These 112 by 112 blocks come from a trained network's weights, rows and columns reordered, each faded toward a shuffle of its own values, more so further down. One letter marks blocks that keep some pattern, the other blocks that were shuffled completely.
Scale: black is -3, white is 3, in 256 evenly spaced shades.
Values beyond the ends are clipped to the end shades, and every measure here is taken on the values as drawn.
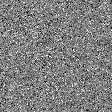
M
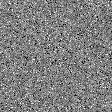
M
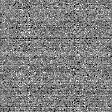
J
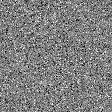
M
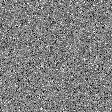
M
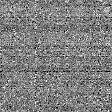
J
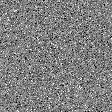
M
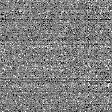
J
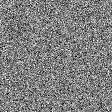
M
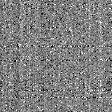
J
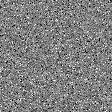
M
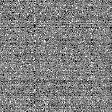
J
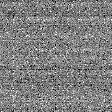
J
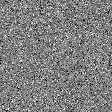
M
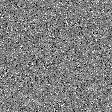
M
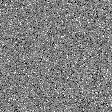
M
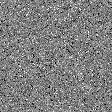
M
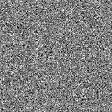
J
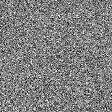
J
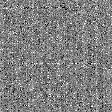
J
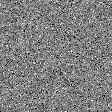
M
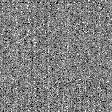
J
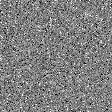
M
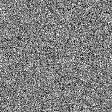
J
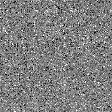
J
